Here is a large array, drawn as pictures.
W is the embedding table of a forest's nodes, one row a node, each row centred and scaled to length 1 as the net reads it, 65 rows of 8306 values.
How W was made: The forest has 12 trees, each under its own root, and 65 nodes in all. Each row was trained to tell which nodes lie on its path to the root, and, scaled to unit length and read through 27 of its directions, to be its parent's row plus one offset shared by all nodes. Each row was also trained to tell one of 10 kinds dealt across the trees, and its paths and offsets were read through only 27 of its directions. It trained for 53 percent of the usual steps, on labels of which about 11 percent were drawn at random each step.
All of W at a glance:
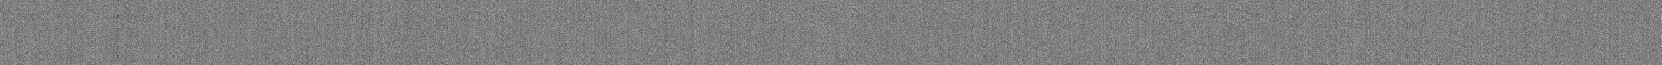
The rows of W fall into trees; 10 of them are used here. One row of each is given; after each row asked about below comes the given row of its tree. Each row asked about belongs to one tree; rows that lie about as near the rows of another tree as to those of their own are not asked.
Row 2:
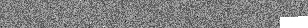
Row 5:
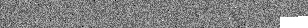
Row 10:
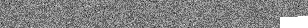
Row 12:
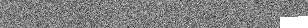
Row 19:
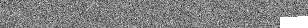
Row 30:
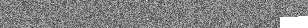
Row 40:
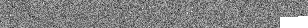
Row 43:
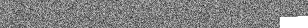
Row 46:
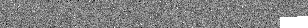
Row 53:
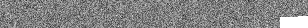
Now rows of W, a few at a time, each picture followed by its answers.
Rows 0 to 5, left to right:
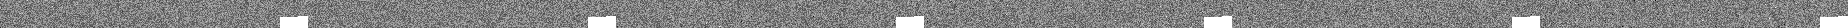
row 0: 46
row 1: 19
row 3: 46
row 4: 12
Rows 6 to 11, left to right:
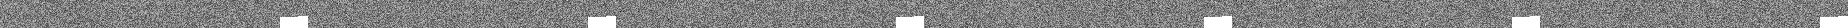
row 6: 12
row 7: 40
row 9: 46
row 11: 5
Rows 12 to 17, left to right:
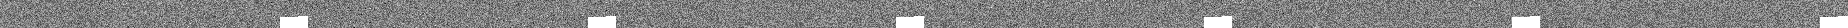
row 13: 19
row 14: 19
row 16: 43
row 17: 43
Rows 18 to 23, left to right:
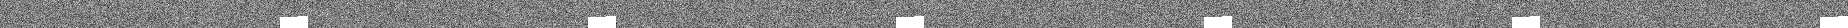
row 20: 19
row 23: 40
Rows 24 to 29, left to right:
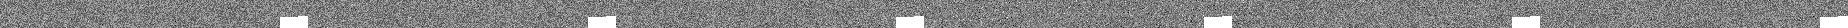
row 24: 19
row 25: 12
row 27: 12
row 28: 46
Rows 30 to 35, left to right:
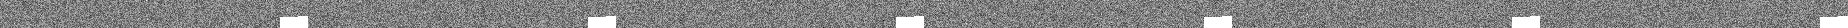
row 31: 10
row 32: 30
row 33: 10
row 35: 46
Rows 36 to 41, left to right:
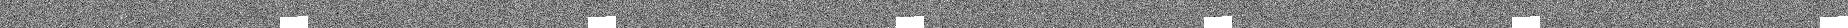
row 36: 10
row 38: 2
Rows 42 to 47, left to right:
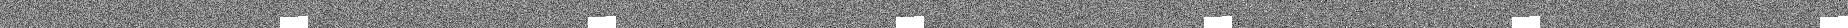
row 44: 2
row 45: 43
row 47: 46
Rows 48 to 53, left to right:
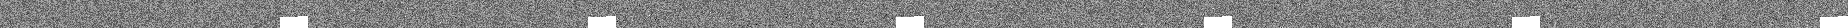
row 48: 30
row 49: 2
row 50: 2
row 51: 5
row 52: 10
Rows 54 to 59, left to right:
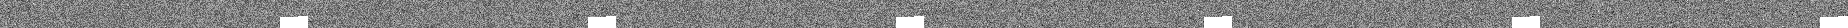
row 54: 40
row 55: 46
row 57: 40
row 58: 53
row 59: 5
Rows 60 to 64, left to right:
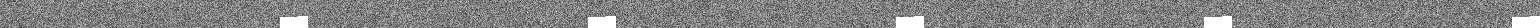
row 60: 43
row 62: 2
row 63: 53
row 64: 12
